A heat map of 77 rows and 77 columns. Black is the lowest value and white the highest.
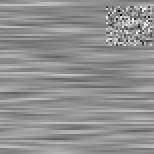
Neither half mirrors the other. In the top right lies a patch that is rougher than the rest. A few values lie far out on both sides of the bulk. There is no overall slope.
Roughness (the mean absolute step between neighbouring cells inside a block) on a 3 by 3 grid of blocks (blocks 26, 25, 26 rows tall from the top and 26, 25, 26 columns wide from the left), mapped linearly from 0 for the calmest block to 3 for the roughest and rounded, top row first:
0 0 3 | 0 0 0 | 0 0 0
